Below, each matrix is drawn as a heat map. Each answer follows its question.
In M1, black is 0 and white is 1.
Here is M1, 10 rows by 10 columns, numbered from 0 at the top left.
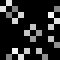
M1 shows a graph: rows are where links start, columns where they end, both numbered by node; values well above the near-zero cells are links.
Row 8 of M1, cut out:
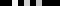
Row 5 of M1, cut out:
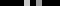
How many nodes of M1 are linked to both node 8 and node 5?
2
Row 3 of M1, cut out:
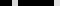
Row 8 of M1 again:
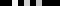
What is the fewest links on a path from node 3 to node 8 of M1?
2
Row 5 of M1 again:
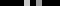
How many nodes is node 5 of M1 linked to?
2
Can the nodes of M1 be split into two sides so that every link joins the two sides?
yes
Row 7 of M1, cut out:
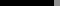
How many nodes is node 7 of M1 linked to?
1
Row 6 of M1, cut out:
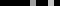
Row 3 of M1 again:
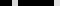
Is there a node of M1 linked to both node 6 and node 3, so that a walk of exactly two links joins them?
no
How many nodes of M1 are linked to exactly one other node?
2
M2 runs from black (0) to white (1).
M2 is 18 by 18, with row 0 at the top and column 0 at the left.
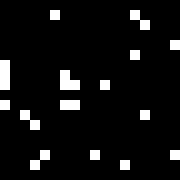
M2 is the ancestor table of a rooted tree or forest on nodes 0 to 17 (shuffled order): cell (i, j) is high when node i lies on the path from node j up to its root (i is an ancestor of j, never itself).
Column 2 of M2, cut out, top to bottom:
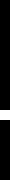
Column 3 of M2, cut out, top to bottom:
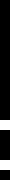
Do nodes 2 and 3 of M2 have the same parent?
no
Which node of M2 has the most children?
15
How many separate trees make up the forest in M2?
5
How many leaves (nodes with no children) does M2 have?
6
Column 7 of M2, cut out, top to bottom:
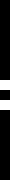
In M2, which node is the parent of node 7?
10
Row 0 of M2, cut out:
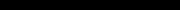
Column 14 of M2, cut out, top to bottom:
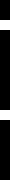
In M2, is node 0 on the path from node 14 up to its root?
no
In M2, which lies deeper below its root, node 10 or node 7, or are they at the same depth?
node 7
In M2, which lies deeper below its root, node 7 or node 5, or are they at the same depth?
node 7
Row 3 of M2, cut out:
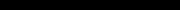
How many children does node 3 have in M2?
0
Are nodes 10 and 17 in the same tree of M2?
no
